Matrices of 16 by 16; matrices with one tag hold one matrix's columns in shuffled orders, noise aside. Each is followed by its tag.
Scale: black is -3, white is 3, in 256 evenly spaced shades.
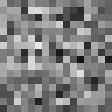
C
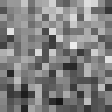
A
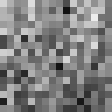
A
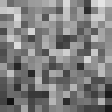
A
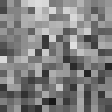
A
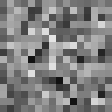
C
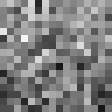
A
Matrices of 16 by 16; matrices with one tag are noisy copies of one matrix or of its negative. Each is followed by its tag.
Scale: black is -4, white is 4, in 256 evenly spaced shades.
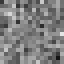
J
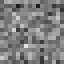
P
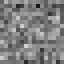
P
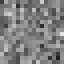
J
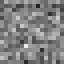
P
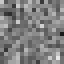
J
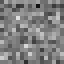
P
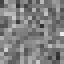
J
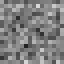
P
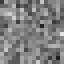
J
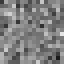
J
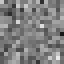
J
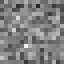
P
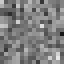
J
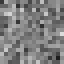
J
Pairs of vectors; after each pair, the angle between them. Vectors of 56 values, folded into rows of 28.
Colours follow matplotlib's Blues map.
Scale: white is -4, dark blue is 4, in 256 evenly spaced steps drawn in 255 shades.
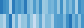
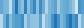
partly aligned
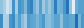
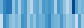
nearly opposite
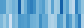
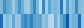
partly aligned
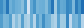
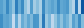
partly aligned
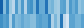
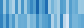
nearly parallel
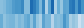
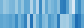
partly opposed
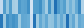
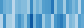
partly opposed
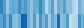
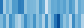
partly aligned
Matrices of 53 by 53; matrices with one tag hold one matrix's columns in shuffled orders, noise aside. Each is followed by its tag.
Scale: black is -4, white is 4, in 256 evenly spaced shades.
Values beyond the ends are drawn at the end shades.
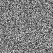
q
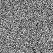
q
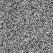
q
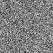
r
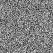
q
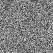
q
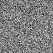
q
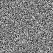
r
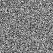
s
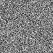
r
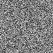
q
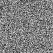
q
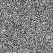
q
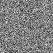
s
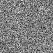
s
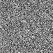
q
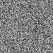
r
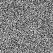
q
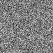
q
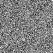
q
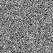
r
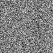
s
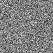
r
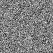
r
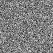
r
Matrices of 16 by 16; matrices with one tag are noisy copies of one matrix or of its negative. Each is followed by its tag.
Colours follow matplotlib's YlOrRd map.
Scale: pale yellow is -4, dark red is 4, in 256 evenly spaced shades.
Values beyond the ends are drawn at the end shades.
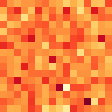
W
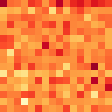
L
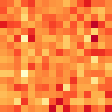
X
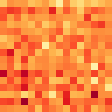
L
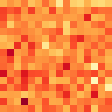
L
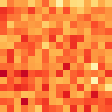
L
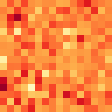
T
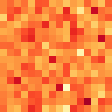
W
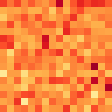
L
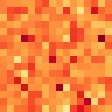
W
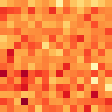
L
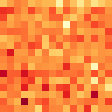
L
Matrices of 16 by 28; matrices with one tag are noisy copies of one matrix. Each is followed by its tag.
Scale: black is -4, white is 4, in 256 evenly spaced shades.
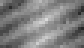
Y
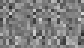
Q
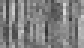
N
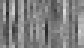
N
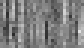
N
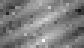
Y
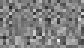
Q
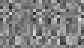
Q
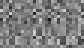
Q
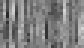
N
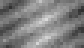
Y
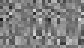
Q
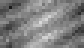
Y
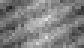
Y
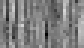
N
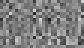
Q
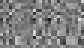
Q
